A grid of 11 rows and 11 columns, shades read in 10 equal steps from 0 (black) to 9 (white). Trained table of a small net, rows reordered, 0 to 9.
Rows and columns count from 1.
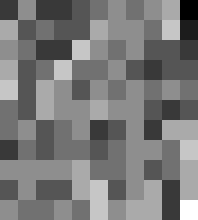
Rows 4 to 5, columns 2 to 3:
3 4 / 3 6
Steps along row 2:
down up down same up down same down up down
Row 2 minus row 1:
4 -2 2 1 0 2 0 1 -1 1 1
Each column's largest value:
7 5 6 7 7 7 5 6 6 7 9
